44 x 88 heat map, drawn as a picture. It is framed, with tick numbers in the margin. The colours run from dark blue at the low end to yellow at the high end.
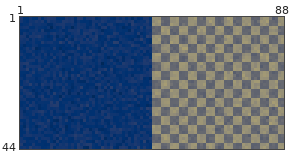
The table splits into one row of 2 panels. Panel 1,1: very low, fine-grained, faint in contrast. Panel 1,2: middling, checkered, strong in contrast.
